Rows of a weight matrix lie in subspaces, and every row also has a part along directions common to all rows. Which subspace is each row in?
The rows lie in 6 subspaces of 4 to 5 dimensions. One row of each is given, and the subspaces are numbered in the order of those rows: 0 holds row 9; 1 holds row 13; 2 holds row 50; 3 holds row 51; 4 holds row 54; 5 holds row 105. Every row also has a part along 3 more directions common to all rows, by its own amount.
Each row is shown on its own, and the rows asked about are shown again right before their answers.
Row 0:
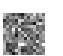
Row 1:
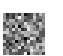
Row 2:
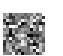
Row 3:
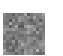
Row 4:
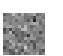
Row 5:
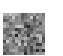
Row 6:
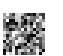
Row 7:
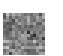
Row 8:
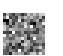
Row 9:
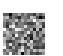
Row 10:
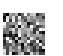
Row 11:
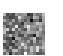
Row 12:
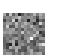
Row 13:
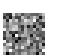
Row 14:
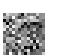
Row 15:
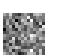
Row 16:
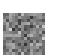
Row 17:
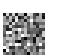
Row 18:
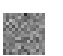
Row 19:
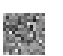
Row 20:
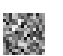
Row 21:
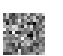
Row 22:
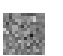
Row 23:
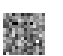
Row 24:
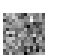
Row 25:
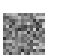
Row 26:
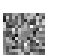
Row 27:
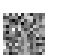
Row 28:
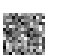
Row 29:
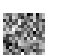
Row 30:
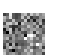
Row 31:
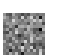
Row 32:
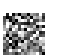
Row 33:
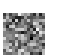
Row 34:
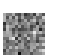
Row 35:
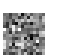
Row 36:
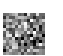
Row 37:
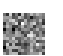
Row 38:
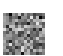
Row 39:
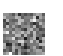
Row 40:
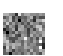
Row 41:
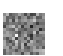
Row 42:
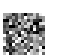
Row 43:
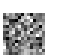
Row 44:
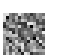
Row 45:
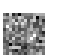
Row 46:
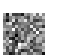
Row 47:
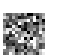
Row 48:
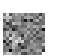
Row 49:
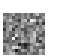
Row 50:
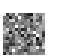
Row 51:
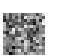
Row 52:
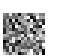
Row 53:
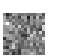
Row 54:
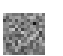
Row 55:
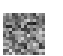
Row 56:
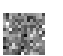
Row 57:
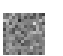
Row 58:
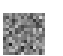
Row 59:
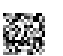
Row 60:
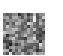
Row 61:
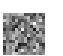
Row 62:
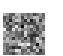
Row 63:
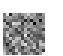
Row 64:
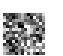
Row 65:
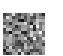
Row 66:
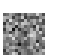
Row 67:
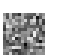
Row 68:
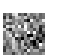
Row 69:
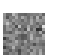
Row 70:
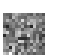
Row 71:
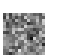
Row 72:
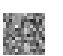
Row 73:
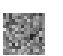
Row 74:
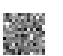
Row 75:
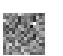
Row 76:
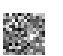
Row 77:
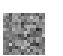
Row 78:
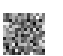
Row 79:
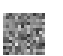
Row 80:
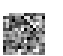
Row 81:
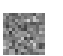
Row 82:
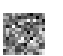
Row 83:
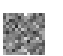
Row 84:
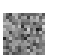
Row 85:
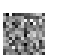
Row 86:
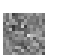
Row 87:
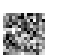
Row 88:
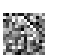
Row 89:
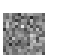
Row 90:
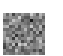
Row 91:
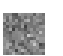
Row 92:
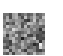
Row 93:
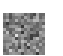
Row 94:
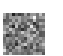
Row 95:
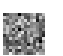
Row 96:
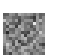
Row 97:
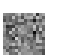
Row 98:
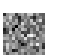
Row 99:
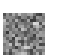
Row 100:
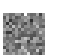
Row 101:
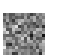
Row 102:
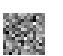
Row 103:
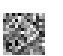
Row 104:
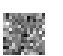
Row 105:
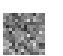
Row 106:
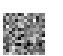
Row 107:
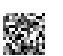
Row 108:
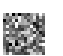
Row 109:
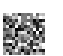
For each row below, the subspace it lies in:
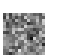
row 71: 3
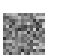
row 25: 0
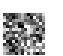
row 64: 2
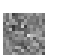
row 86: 5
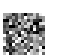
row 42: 3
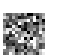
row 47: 5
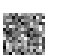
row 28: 4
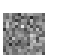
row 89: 1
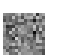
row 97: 3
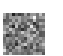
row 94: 5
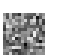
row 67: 3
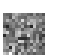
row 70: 3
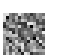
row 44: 3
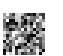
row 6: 1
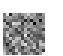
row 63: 1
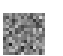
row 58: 0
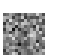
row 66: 3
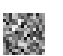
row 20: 5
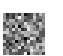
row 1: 2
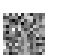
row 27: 4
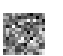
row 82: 5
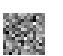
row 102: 1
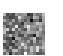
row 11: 2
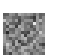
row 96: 1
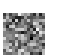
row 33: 0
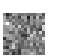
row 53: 0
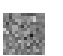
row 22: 1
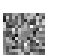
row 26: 3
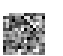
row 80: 1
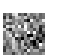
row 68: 5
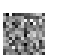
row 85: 1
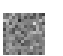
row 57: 3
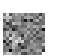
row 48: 1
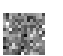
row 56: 0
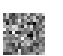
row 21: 3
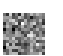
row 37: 4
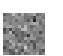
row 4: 5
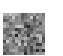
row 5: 2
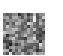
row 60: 5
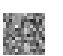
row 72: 1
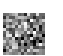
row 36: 5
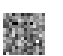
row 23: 1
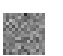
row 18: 2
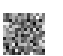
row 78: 0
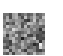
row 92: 5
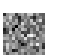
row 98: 2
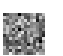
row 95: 4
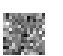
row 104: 0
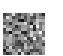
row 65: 3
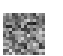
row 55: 5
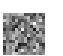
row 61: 1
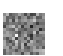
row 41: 3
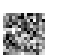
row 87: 5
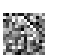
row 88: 1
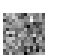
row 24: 2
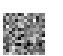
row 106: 2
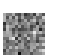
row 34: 3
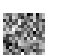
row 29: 5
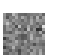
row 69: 0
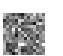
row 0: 1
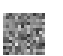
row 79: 0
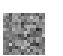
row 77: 0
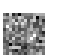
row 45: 3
